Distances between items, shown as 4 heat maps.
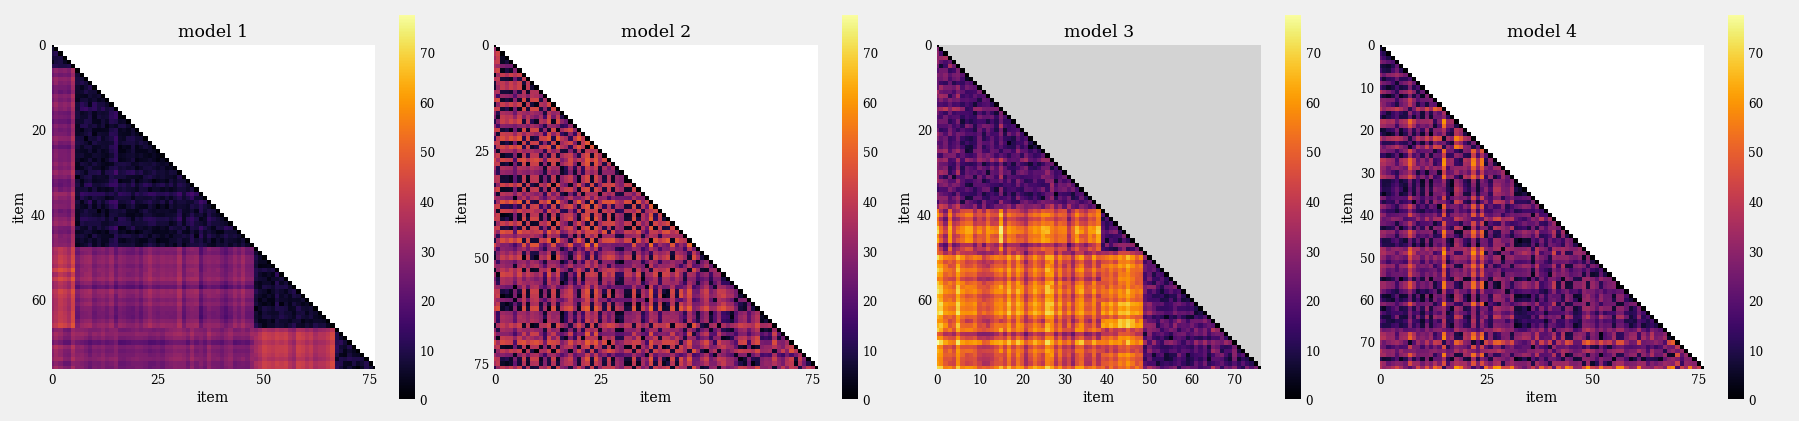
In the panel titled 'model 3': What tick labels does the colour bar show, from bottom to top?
0, 10, 20, 30, 40, 50, 60, 70
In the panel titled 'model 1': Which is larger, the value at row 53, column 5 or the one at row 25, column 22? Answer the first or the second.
the first
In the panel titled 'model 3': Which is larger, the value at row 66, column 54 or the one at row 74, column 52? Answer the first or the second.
the first
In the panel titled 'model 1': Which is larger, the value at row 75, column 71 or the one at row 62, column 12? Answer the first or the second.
the second
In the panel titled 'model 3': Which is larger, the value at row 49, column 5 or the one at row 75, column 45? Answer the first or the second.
the second
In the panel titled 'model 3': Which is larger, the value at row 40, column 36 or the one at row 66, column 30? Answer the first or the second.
the first
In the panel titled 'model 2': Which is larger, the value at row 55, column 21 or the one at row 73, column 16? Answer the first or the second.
the second
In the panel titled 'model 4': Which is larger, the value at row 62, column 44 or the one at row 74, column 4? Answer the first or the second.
the first
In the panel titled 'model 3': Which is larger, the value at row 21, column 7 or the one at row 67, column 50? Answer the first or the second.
the second
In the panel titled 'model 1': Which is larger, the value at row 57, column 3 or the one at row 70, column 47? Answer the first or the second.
the first
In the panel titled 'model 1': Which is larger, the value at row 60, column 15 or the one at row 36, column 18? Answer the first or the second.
the first
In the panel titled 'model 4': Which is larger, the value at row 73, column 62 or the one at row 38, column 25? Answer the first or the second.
the first
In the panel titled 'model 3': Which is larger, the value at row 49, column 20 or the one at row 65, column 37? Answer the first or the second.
the second
